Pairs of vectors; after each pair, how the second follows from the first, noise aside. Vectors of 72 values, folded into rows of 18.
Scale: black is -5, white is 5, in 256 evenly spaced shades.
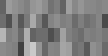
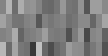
shuffled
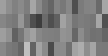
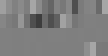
partly zeroed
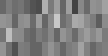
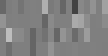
partly zeroed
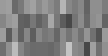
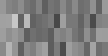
shuffled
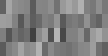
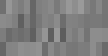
shrunk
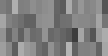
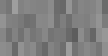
shrunk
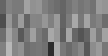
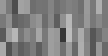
shuffled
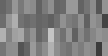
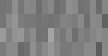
shrunk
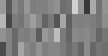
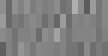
shrunk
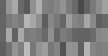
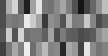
scaled up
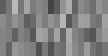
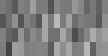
shuffled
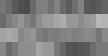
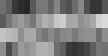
scaled up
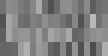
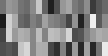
scaled up
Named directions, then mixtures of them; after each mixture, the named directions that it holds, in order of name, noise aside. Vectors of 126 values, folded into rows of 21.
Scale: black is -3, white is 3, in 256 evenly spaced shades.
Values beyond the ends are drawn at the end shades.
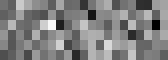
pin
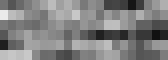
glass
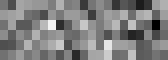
glass, pin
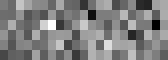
pin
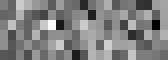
pin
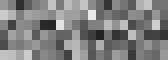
glass, pin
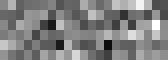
glass, pin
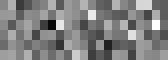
pin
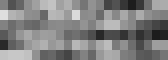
glass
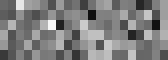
pin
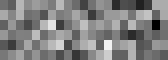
glass, pin
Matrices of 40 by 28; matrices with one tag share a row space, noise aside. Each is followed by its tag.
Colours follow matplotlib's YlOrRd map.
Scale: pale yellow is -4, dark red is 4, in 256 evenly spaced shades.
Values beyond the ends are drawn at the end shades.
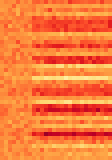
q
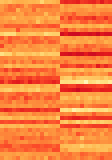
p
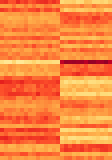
p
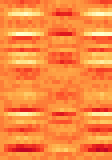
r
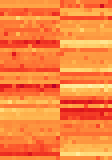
p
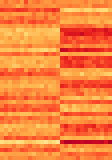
p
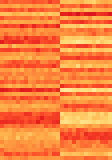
p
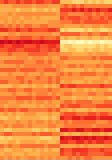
p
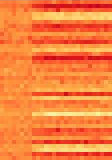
q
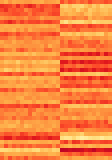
p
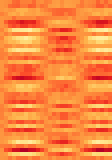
r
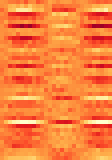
r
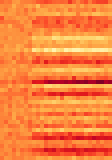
q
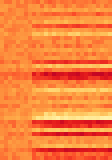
q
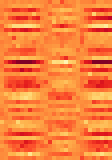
r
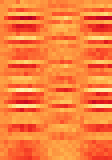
r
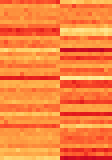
p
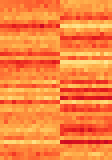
p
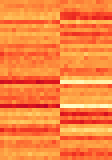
p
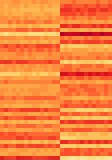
p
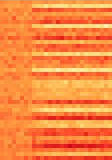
q
